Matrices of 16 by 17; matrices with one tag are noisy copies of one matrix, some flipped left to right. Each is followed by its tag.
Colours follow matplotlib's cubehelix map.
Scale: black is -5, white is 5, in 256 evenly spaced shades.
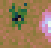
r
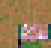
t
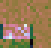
t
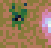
r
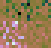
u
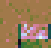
t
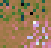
u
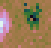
r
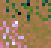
u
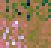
u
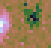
r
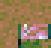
t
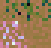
u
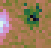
r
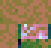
t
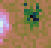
r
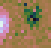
r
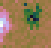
r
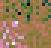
u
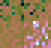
u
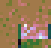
t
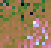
u
